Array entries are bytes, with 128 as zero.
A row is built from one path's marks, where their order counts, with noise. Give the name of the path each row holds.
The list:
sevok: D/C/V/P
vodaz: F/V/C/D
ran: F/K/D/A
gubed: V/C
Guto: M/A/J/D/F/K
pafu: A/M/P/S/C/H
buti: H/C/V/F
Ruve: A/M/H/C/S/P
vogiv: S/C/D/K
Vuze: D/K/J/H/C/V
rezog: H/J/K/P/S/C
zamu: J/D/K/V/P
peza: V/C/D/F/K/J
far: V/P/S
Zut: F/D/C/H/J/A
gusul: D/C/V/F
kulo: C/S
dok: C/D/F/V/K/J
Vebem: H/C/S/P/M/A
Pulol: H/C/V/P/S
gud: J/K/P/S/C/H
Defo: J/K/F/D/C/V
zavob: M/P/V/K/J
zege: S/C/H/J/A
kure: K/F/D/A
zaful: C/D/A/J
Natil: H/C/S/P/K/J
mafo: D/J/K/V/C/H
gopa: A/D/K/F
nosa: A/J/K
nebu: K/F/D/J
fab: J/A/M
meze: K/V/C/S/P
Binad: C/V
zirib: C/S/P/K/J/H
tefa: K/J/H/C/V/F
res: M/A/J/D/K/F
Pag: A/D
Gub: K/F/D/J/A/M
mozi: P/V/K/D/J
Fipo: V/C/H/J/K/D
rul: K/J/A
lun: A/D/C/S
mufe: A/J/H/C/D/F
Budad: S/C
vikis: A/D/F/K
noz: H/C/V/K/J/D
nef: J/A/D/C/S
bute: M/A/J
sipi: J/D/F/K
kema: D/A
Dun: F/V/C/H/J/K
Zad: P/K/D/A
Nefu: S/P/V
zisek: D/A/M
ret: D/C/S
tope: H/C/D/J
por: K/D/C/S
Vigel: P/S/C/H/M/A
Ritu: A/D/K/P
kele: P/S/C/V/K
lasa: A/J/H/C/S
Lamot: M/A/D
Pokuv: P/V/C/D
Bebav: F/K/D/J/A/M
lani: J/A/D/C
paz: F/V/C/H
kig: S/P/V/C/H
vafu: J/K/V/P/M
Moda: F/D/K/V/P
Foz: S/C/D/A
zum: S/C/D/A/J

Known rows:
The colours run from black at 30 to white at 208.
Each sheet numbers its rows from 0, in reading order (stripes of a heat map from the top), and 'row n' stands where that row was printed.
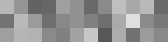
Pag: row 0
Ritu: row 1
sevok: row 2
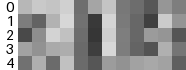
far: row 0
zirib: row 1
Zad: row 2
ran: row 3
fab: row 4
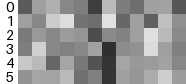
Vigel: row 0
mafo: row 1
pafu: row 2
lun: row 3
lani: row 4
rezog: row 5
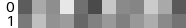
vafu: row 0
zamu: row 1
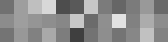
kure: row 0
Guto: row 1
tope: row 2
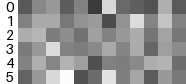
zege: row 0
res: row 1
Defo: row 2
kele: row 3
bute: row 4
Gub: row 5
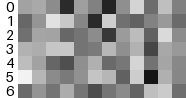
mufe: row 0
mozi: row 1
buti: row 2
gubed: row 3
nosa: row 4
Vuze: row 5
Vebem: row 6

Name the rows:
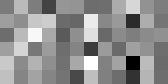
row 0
Ruve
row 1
Bebav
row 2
meze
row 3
nef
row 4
Fipo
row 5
Zut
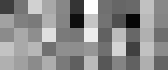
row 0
kig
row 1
zaful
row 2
zisek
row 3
gusul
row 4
kema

